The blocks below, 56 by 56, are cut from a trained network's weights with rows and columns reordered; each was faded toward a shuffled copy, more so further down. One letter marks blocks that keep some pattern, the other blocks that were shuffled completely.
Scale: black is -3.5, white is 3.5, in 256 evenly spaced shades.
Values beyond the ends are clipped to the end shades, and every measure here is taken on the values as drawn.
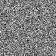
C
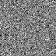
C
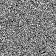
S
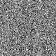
C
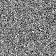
S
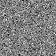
S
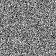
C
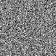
C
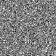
C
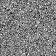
S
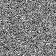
S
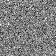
S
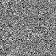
C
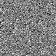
C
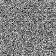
C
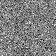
S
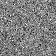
S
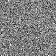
C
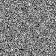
C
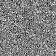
S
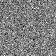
S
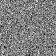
C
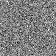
S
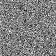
S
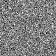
S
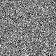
S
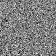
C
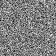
S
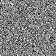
C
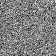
S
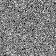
C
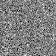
C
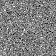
S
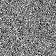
S
